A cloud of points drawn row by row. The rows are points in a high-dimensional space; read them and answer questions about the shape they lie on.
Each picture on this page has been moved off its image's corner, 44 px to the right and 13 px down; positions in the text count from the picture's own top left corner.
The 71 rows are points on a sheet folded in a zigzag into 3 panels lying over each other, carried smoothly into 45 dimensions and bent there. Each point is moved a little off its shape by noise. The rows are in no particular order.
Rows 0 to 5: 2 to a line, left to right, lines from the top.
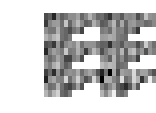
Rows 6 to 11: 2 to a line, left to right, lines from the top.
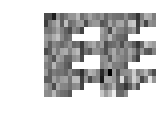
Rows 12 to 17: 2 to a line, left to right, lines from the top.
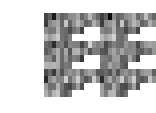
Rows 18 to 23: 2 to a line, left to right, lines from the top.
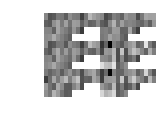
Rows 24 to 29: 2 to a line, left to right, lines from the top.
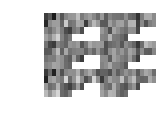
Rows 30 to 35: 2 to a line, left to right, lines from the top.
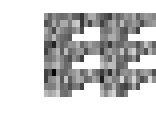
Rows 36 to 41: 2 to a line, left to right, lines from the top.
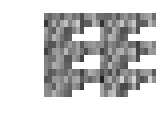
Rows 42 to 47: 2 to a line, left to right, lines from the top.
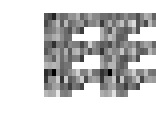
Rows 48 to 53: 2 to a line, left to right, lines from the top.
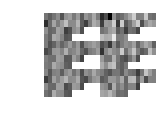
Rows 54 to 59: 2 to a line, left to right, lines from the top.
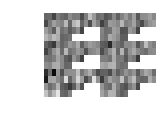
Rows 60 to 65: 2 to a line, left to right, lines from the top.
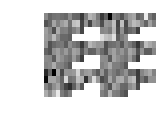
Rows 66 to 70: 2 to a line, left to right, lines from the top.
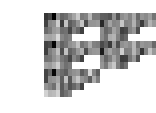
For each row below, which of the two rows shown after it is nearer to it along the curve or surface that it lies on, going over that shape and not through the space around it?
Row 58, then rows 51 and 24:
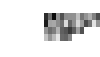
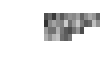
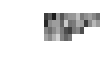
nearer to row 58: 51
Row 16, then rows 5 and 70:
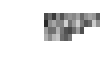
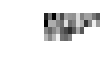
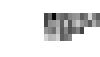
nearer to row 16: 5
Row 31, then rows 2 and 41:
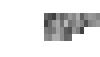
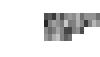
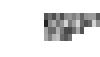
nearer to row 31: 2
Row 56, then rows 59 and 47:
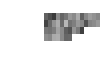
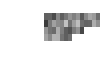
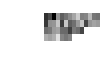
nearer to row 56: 47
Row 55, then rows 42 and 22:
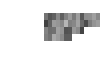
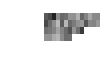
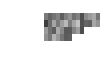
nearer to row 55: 42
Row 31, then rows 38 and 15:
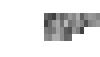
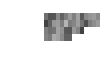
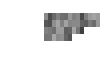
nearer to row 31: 38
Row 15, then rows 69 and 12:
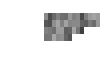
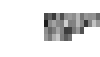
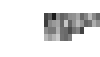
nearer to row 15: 69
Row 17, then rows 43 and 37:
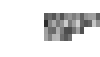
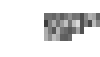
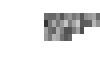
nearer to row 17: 37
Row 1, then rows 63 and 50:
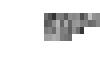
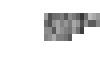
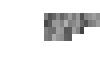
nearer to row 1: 63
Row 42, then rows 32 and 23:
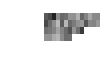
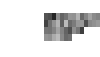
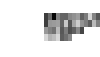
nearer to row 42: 32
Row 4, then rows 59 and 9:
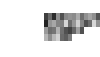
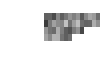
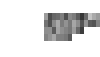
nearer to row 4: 59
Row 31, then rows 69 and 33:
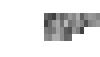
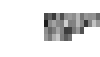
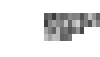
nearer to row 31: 69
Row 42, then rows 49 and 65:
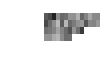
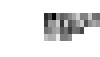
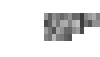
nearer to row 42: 49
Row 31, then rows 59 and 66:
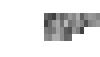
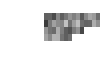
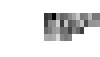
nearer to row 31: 66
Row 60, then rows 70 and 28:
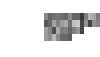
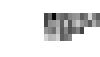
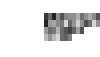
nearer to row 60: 70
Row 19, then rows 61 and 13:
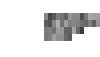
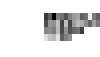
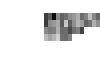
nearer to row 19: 13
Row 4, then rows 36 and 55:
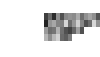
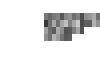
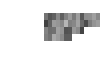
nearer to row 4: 36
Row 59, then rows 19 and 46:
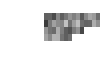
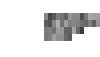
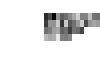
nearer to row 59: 46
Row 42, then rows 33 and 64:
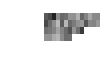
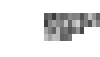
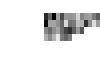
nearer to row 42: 64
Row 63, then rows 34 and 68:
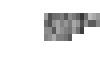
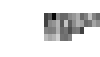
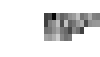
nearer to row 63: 34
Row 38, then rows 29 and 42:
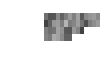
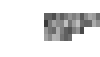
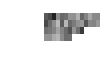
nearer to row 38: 42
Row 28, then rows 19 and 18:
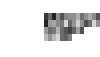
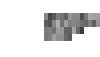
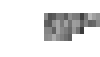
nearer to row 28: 18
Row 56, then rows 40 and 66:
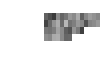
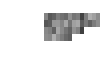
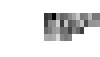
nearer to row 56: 66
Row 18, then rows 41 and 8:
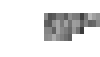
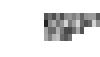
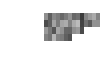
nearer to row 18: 8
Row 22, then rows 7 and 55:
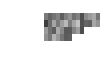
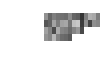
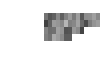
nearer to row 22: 7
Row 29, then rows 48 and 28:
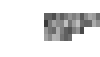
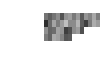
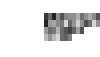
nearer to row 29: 28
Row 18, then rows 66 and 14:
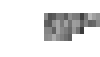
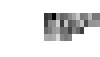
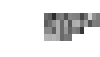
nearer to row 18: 14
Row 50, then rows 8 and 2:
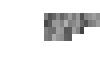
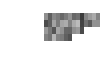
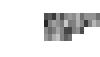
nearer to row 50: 2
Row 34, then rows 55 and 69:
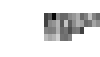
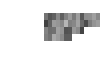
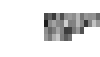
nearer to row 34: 69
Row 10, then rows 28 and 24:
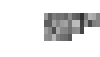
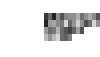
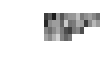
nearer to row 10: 28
